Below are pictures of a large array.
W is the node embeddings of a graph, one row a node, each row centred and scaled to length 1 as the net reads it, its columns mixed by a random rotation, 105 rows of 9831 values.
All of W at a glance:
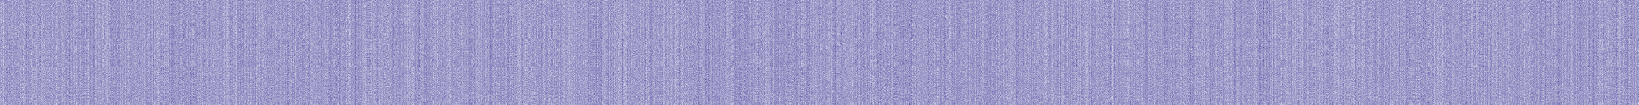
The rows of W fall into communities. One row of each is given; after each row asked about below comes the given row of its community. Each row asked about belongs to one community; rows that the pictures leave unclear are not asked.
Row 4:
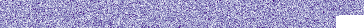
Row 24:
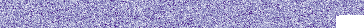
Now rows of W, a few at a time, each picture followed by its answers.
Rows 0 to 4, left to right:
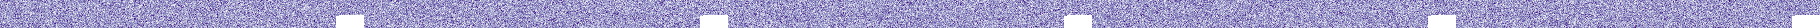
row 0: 4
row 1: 24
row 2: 24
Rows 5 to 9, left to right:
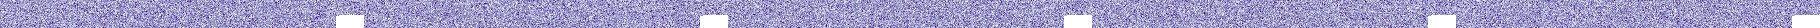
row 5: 24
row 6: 24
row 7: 4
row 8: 4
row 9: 4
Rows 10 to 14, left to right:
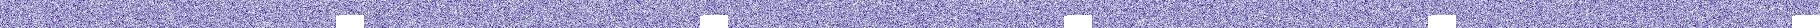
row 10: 24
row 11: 4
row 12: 24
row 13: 4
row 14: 4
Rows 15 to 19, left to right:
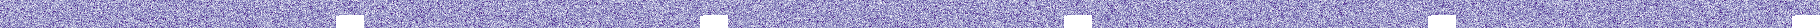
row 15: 24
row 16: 24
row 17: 24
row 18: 4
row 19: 24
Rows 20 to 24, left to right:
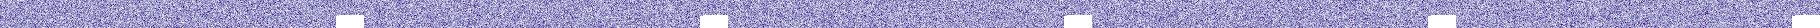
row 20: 4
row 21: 4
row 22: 4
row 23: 4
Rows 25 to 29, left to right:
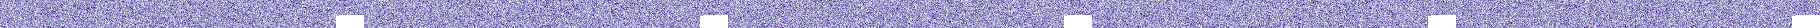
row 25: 24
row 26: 4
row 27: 4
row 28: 4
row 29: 4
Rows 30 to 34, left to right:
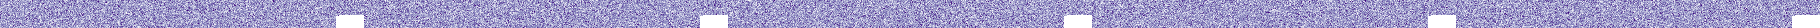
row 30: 4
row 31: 4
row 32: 4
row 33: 4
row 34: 4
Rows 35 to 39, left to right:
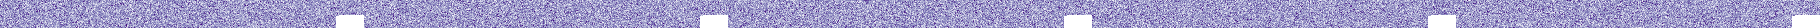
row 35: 4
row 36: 4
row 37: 4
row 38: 4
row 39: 24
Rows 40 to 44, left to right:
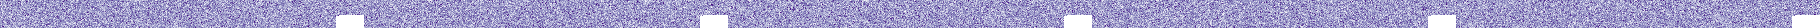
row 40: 24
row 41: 4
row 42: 24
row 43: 4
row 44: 4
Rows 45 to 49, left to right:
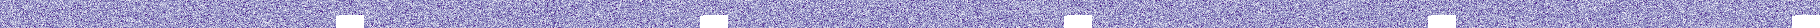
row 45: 24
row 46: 24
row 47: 4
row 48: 24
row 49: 24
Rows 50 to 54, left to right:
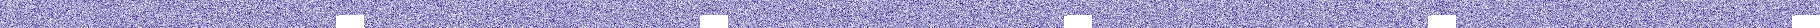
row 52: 24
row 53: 4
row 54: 4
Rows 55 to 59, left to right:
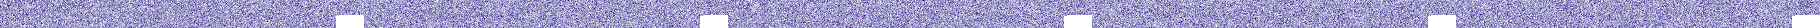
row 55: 24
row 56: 24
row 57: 4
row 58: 24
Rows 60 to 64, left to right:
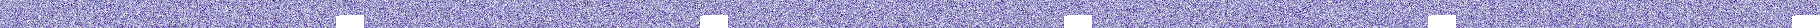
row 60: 4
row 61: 4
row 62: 4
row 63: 4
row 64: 4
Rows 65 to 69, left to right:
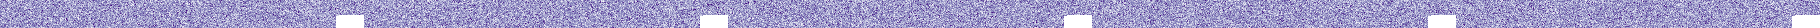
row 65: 4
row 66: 4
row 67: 24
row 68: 24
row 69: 24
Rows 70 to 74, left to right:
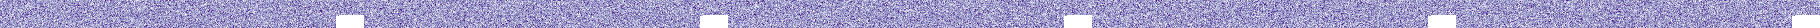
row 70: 24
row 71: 4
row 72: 24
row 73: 24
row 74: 24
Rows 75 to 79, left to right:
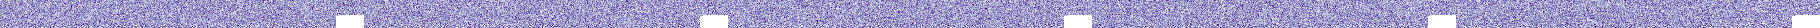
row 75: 4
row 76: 24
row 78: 4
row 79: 24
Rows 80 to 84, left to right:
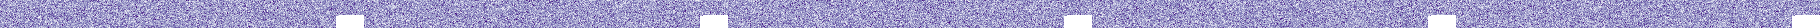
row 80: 4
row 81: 24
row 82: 4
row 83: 24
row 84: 24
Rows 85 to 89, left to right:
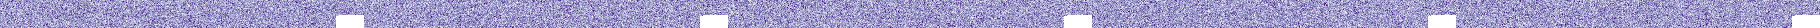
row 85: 24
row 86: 4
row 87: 24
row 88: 4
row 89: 24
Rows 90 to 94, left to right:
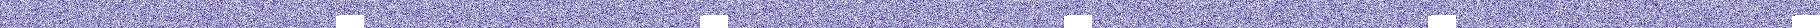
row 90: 4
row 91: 24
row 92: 4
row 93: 24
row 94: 24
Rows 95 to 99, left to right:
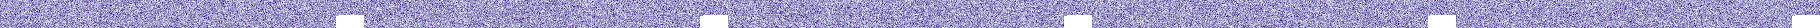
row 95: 4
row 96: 24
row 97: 24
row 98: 4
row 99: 4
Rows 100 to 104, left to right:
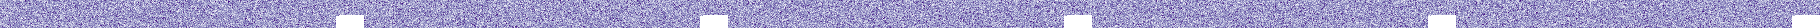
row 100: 24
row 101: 4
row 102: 24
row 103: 24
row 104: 24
